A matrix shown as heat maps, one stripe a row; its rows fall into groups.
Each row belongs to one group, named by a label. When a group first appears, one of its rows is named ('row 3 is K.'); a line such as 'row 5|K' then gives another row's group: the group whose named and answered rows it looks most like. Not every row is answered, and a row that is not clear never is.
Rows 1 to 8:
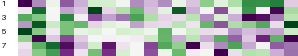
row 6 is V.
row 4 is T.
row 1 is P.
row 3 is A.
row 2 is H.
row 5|A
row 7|H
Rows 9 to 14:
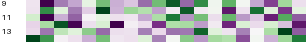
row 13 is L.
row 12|H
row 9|V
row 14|A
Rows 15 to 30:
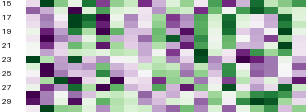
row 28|P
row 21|L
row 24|V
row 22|L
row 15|T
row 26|H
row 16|P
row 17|L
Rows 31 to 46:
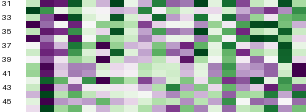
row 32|A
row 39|L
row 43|V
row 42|T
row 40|V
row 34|P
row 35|L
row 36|P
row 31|L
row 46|T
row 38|L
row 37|L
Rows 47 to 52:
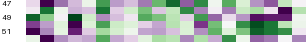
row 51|P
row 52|V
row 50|P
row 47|V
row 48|H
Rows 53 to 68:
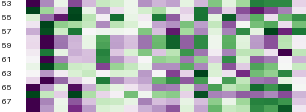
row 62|T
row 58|V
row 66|A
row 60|H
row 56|T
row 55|L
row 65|P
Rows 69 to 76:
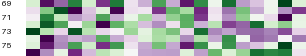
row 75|L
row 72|T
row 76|P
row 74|V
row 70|H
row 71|H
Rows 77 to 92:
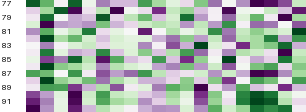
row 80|V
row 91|P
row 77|A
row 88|T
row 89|H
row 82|T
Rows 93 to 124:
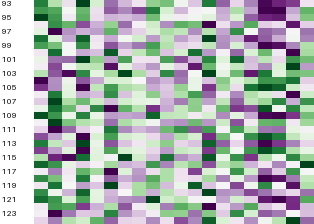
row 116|A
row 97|V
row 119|H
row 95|A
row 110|T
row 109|A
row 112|P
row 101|L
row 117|L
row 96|H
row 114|P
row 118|A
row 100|H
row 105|P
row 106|H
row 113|A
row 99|A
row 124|L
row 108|T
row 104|P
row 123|V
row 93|A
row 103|L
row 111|V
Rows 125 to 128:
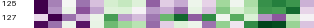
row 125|P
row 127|V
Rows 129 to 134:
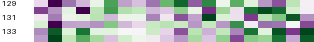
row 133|T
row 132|V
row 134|T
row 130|P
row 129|V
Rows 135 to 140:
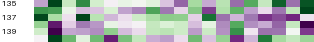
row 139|V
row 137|A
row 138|V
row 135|T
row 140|T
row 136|A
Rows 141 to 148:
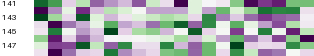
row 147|L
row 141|A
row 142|P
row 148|V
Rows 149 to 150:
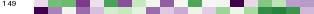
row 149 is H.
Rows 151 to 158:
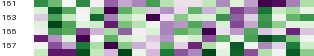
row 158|L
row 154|T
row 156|P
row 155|H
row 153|T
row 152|T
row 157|L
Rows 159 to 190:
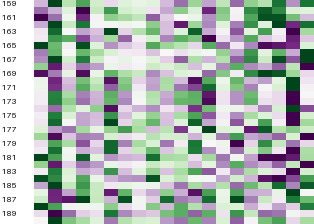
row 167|T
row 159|T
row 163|H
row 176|H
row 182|V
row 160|P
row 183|H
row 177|L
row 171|L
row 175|H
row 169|P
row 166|T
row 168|V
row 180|H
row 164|H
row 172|H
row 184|A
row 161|P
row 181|A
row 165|A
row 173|H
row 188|A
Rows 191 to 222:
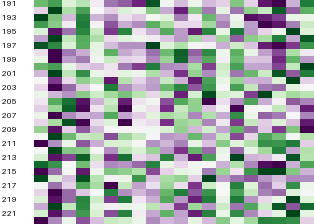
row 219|L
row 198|V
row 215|P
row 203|V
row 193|A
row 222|P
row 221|L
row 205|H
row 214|A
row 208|H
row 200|A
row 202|L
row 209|V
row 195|L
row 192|T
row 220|T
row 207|V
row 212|T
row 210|T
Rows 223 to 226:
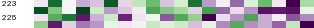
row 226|V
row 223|H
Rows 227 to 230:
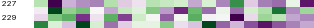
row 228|T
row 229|H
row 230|A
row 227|V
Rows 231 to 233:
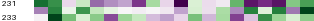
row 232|T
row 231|A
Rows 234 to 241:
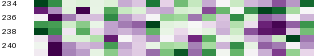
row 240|V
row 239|L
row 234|A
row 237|A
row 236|V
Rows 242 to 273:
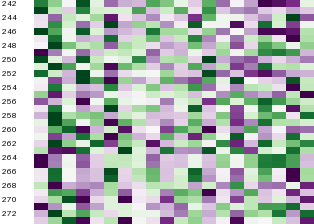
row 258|T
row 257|H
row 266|H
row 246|A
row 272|T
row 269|H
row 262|T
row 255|V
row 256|P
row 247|H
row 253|L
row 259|T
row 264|P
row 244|L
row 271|P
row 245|H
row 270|H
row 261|L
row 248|T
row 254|H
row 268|V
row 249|P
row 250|A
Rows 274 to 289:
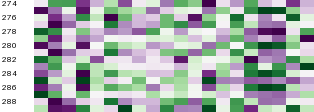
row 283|T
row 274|H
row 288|V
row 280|P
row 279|V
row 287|A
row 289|L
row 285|A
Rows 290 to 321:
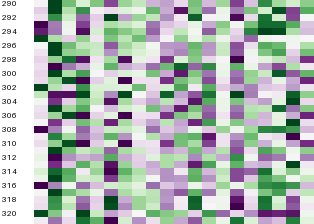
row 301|H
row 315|T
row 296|T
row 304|L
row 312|V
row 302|A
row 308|P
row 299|V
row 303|L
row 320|A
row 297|T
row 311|T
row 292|H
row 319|H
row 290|T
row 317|T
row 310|H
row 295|A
